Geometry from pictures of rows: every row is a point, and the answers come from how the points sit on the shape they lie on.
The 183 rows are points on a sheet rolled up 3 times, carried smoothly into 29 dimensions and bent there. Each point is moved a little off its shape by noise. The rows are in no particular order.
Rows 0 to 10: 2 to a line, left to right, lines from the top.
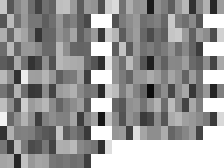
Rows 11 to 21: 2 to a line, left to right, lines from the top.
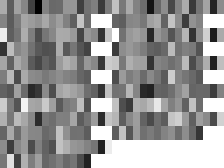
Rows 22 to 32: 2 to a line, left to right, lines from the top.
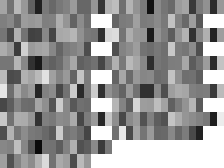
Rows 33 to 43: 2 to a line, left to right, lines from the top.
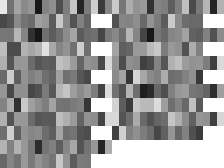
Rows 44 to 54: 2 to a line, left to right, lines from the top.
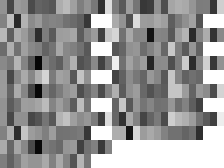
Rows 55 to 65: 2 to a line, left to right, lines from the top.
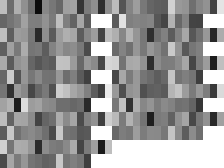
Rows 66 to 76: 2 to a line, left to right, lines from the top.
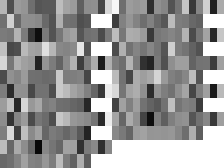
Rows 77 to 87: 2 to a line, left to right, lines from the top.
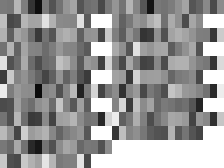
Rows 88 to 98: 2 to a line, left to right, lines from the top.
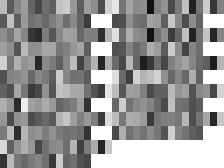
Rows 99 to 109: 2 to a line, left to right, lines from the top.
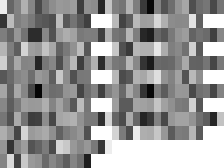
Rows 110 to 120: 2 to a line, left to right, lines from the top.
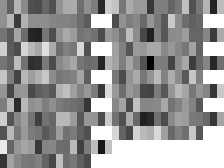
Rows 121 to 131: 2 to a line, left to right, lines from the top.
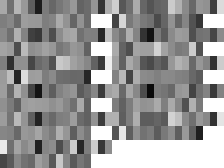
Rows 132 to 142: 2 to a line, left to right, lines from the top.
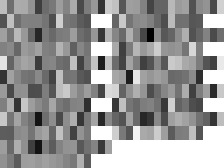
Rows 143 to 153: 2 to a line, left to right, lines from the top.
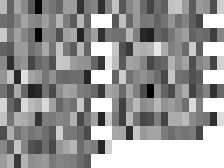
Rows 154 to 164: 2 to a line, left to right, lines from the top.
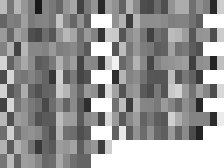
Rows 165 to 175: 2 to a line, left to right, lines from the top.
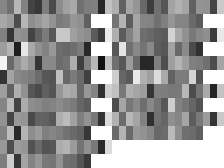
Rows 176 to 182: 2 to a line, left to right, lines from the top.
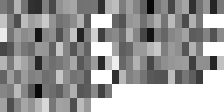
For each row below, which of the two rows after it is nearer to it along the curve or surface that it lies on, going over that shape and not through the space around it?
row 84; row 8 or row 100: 8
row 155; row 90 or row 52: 90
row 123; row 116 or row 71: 71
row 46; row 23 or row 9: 23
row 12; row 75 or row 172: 172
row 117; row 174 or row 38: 174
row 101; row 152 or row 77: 152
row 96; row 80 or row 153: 80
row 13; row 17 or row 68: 17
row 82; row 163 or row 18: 18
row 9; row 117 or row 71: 71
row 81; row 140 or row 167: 167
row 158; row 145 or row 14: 14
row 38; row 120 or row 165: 165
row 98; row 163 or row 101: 163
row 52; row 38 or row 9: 38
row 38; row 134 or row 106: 106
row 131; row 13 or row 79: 13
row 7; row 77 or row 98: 77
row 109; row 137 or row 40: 137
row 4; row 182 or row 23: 182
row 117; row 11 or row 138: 11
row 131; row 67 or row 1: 67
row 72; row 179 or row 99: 99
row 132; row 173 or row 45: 173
